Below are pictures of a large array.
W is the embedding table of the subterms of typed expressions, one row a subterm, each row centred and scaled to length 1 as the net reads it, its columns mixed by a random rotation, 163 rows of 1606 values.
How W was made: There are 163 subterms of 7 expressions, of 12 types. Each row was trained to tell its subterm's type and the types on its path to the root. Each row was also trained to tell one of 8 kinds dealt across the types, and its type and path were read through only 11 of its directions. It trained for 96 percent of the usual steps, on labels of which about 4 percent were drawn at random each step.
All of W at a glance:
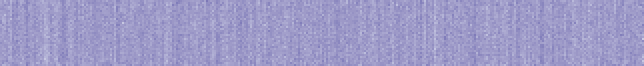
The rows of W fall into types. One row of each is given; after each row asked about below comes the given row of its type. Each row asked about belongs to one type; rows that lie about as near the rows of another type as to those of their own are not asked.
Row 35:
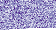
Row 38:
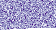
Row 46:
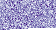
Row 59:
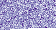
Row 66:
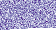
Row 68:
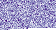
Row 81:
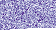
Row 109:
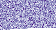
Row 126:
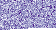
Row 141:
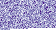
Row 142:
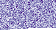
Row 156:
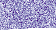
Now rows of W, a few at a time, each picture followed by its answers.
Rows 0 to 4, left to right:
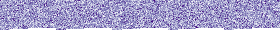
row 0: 38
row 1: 66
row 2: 35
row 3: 156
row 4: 68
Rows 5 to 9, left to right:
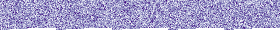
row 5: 156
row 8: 109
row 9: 46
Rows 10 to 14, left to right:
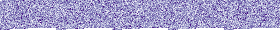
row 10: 81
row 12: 68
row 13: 68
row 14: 81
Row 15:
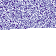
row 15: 141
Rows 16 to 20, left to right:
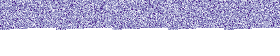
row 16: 156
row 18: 141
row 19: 126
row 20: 66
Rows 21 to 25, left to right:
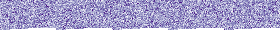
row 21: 46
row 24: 141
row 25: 66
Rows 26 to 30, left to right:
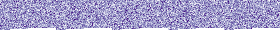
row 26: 66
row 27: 81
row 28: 156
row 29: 35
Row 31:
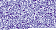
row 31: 141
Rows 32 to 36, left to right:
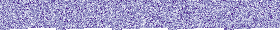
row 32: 46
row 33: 66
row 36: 109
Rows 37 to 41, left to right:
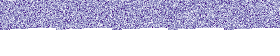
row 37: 66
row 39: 66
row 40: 109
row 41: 59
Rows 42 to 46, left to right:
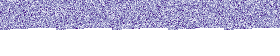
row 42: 66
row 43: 46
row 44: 46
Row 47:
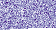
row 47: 141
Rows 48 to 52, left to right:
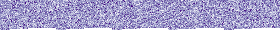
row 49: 66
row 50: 35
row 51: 142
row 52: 81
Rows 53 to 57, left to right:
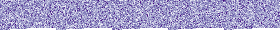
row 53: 109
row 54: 38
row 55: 68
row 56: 35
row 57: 68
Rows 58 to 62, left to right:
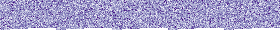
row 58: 142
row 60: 141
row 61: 38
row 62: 68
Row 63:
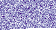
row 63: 38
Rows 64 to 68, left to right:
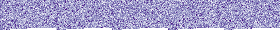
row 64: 109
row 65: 142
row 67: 66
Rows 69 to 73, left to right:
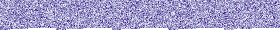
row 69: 81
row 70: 109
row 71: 38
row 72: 35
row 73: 38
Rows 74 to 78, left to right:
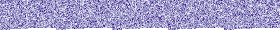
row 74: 142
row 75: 141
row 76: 46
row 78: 59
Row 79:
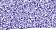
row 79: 156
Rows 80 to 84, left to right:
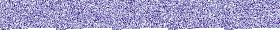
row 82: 46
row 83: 156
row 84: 66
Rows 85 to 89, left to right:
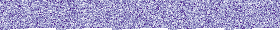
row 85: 35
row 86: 35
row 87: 59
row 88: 156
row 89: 141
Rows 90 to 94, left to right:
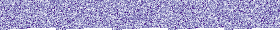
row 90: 156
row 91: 109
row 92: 81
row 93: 156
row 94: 141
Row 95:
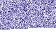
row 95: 66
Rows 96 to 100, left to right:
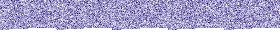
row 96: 35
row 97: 126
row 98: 81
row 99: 81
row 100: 68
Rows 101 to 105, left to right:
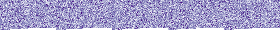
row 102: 109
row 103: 109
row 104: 126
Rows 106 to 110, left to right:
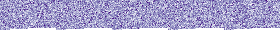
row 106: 46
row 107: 38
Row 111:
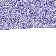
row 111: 38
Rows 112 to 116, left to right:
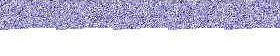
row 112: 126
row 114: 126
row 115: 35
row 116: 142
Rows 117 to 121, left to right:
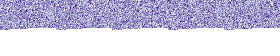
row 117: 81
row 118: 156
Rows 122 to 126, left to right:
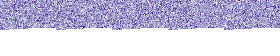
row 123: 68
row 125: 35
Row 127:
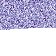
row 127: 142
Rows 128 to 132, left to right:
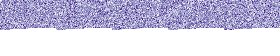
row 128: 66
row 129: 35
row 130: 156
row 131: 46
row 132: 68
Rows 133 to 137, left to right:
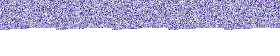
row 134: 109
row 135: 156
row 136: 142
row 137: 126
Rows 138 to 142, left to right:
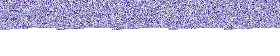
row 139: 126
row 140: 81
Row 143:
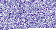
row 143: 59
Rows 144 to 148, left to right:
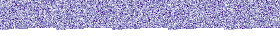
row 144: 156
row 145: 141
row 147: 141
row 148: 141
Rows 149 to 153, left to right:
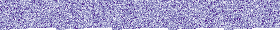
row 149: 35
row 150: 46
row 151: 35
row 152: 141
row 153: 141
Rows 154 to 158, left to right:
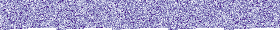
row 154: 46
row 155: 68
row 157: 46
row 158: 46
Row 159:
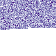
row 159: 126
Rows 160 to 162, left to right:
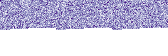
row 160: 35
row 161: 66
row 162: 46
